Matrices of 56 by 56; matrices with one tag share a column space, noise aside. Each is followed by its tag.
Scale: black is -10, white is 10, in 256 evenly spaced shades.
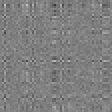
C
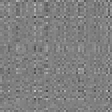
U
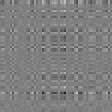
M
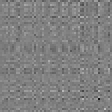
U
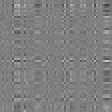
C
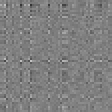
C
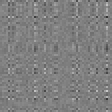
U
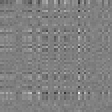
M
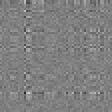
M
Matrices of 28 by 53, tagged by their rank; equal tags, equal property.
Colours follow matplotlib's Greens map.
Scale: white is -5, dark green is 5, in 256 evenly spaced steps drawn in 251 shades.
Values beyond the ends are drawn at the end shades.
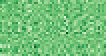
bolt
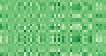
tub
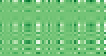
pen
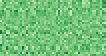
bolt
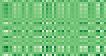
pen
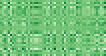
tub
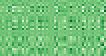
tub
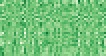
bolt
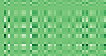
pen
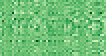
bolt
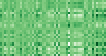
tub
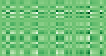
pen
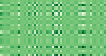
pen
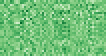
bolt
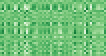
tub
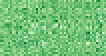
bolt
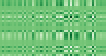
pen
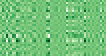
tub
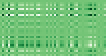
pen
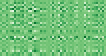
tub
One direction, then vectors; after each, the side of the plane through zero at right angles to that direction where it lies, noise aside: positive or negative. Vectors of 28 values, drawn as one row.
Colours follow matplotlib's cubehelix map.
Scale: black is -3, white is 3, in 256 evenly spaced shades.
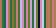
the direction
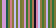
negative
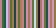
positive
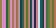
negative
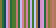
positive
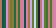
positive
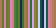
negative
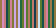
negative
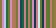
negative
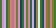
negative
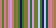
negative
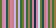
negative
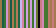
positive
